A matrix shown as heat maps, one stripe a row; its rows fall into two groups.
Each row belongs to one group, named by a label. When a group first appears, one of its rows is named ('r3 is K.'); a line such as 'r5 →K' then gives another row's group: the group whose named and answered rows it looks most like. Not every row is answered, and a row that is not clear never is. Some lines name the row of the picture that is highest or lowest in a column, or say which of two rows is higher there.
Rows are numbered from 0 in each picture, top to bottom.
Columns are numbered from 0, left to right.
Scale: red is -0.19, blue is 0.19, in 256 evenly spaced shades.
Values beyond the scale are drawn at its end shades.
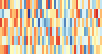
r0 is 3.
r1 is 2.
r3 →3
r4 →3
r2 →3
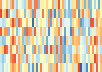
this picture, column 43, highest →7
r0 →3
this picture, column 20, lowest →7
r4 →2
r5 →3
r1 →3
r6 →2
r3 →3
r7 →2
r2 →2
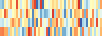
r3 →3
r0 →2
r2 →2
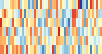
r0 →2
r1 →3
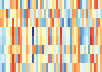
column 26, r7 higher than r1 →Yes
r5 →2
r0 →2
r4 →2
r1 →3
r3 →2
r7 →2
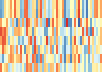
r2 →3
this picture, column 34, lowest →6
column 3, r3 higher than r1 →No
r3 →3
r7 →3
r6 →2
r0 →2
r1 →2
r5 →3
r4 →3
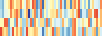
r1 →2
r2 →3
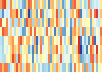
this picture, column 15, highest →1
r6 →2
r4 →2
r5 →2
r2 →3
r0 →3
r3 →3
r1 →2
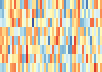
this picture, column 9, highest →3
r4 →3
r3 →3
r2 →2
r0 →2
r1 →2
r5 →3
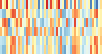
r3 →3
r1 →2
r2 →3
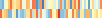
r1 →3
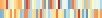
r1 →2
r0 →3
